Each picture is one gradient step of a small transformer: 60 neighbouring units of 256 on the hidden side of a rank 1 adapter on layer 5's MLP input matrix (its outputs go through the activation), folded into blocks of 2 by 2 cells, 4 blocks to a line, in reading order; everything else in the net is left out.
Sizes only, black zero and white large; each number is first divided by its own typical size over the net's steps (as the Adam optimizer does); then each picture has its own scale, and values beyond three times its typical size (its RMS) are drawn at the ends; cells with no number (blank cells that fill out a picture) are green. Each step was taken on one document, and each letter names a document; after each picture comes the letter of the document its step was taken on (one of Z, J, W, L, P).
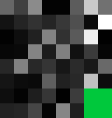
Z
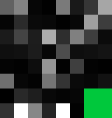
Z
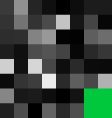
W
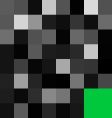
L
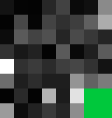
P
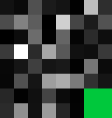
W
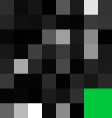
Z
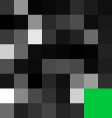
P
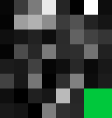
L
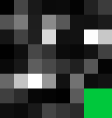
W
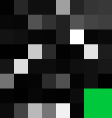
Z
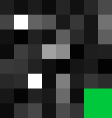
L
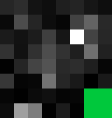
Z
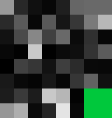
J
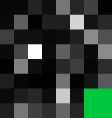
J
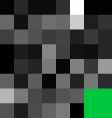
P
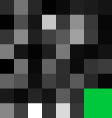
P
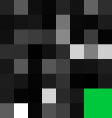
J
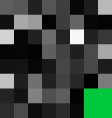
L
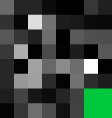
W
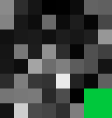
W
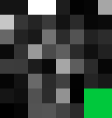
L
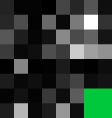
J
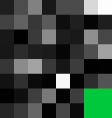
Z
